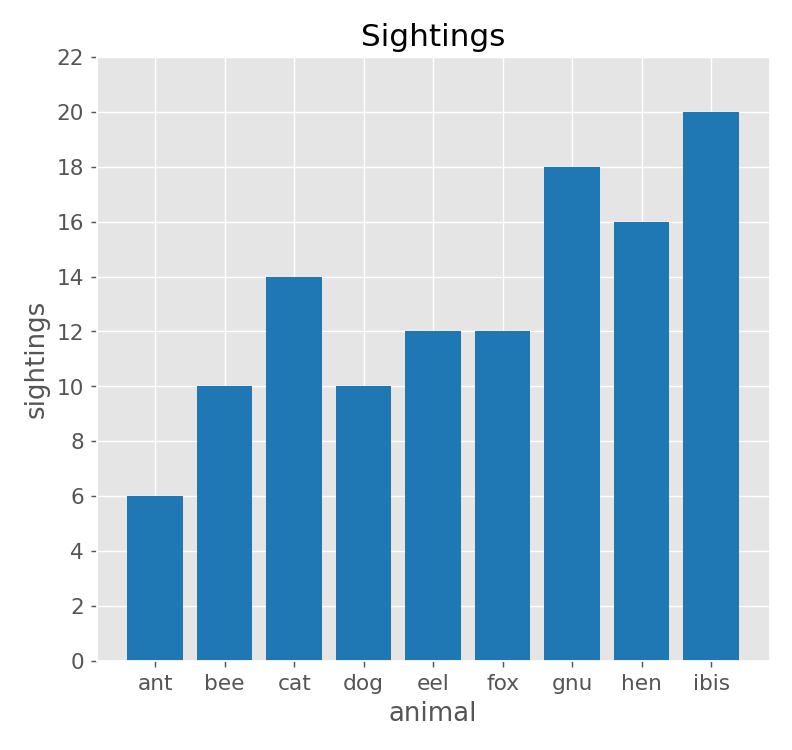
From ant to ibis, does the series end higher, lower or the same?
higher
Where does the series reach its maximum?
ibis
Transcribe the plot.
Title: Sightings
x-axis: animal, ticks ant bee cat dog eel fox gnu hen ibis
y-axis: sightings, ticks 0 2 4 6 8 10 12 14 16 18 20 22
Values:
6 10 14 10 12 12 18 16 20
